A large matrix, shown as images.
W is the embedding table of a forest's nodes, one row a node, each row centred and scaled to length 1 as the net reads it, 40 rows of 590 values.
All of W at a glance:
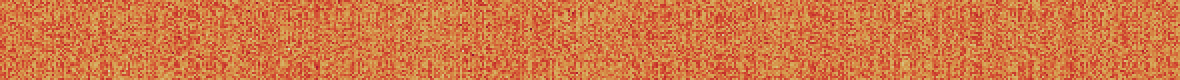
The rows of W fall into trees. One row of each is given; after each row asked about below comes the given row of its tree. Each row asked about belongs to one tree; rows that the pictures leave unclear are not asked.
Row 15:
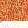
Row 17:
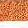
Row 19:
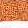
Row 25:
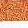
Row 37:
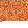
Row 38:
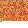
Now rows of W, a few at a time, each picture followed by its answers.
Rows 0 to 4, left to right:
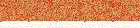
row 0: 37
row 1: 17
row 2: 38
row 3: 19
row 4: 37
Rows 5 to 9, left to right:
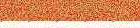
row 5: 15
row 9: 38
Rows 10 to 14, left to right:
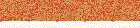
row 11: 17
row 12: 25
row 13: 19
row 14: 17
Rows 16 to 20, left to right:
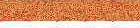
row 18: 19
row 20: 37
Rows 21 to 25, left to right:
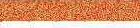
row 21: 19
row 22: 17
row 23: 37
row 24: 15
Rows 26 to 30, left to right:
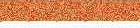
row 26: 15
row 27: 19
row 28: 38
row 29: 17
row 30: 15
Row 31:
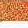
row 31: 19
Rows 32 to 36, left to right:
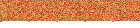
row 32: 19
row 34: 38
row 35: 25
